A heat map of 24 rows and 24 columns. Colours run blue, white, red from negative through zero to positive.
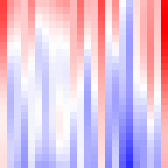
Ninth with the lowest average: bottom right. Grain: streaks running down. Slope: up to the top.
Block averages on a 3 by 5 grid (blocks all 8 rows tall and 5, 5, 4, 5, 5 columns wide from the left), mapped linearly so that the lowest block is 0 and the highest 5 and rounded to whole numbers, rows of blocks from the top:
4 3 4 3 5 / 2 2 2 1 4 / 1 1 1 0 1
